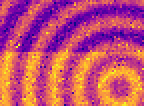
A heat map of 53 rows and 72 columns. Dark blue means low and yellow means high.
A horizontal seam about 50% of the way down splits the table, and the bottom part is higher. The halves do not mirror each other. Rings spread out from the bottom right. The bottom right is the ninth with the highest average.
